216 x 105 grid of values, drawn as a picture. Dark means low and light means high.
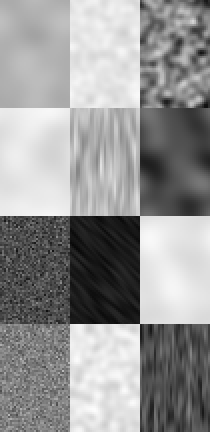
It is made of 4 by 3 panels. Panel 1,1: high, smooth, faint in contrast. Panel 1,2: very high, blotchy, faint in contrast. Panel 1,3: middling, blotchy, strong in contrast. Panel 2,1: very high, smooth, faint in contrast. Panel 2,2: high, streaked downward. Panel 2,3: low, smooth. Panel 3,1: low, fine-grained. Panel 3,2: very low, slanting down to the right, faint in contrast. Panel 3,3: very high, smooth, faint in contrast. Panel 4,1: middling, fine-grained. Panel 4,2: very high, blotchy, faint in contrast. Panel 4,3: low, streaked downward.
